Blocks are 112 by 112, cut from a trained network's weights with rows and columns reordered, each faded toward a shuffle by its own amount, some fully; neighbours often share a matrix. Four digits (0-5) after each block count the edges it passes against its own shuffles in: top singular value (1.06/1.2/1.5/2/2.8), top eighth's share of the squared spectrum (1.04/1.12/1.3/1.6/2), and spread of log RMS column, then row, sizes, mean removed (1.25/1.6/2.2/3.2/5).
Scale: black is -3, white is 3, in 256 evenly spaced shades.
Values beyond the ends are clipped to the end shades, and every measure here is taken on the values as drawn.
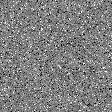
1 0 0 0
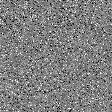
1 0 0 0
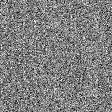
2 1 0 0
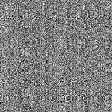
4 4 1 2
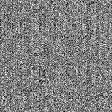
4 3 0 1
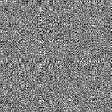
4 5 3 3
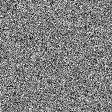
0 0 0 0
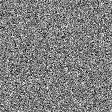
0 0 0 0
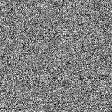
3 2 0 1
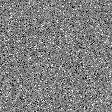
1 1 0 1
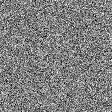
0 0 0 0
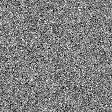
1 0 0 0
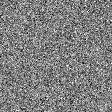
1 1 0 0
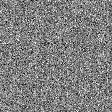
1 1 0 0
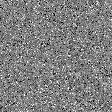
0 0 0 0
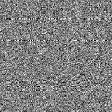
4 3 0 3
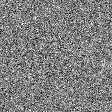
2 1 0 0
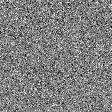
1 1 0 0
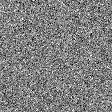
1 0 0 0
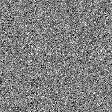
3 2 1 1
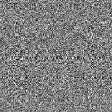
4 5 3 3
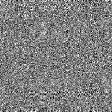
4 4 2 2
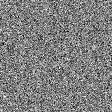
2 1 0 0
